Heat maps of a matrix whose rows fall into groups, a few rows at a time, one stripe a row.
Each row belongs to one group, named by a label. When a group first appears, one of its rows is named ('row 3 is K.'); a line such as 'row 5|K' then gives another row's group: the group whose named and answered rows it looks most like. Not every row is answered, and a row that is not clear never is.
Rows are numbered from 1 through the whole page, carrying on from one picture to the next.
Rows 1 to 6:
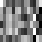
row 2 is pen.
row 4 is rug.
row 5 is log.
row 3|log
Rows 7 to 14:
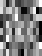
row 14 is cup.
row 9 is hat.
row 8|log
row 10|rug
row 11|pen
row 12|rug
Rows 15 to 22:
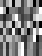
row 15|pen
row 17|hat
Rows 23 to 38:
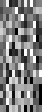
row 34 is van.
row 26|log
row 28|log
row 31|log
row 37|rug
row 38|van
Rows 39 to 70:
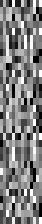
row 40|log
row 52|pen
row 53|van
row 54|log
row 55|rug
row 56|log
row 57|pen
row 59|rug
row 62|van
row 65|van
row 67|rug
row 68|pen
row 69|rug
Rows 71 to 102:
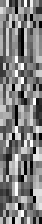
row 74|pen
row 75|cup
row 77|cup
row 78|cup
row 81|hat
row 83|pen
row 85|log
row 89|hat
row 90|pen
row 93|hat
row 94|van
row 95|van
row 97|hat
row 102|pen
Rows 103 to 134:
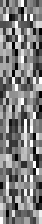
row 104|cup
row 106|hat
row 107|pen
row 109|pen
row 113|pen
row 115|hat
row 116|rug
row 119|log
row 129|rug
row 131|pen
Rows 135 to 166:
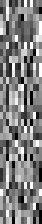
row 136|rug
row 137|cup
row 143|van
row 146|cup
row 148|van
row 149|van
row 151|log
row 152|van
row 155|hat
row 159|rug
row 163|cup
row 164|log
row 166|pen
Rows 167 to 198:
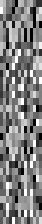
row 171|van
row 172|van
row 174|pen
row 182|log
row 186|rug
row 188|van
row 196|rug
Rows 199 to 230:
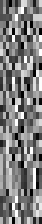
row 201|hat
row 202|van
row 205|cup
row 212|cup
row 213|pen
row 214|hat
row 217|cup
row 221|pen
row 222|cup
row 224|log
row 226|van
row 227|hat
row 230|pen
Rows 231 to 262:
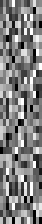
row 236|hat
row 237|cup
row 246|van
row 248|cup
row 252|hat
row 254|log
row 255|rug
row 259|van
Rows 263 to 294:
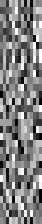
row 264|hat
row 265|van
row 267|hat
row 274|cup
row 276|rug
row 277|pen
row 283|hat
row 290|rug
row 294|van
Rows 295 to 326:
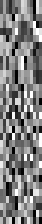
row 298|log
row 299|hat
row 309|pen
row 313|pen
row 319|cup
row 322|hat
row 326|pen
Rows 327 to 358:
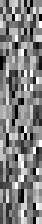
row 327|van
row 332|hat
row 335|rug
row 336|rug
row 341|cup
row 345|cup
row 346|van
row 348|log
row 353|hat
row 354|cup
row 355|cup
